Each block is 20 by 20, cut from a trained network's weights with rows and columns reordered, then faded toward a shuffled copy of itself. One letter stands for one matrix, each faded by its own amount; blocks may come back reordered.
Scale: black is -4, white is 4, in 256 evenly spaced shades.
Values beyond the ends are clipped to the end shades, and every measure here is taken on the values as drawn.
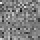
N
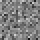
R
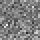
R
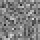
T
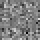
N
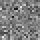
N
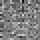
T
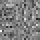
T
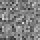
N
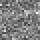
R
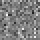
R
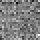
N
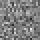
T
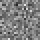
T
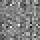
N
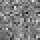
N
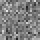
T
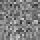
T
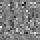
N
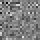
T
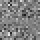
N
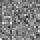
R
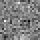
T
